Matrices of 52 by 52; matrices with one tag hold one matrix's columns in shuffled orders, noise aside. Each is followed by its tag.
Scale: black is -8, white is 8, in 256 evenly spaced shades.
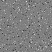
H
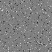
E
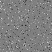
H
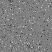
H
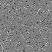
E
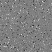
H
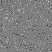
H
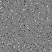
H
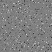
H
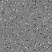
H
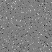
H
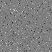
E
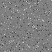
H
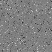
E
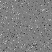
H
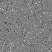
E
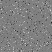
E
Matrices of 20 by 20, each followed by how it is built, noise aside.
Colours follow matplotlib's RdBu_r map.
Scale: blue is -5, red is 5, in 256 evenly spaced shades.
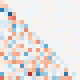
lower triangular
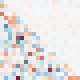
lower triangular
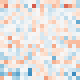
low rank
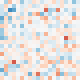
low rank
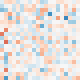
low rank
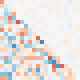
lower triangular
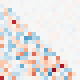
lower triangular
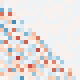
lower triangular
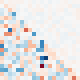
lower triangular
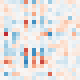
low rank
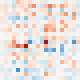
low rank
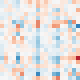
low rank
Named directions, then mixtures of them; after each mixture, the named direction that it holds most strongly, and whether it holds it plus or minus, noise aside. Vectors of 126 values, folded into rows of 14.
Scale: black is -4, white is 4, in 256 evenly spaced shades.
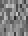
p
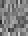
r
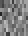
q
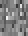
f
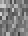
q, minus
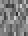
p, minus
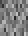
p, plus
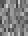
r, plus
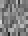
r, minus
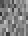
q, plus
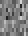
f, minus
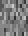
p, plus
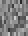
r, plus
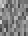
q, minus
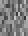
p, minus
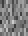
r, plus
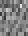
f, plus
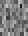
f, minus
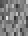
p, plus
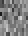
q, plus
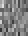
r, minus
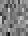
r, minus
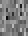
f, minus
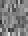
r, plus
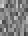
p, minus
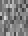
p, plus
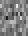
f, minus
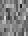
p, plus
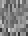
r, minus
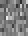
f, plus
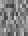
p, minus
